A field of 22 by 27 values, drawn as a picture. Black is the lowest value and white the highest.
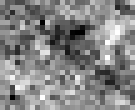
Mirror symmetry: none. Histogram: bell-shaped. Average level on the scale: 50%. Grain: blotchy.
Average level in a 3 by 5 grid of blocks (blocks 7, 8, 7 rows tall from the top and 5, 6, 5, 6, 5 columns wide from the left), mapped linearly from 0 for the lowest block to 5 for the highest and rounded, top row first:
2 1 1 3 4
2 3 0 2 3
4 5 4 2 2
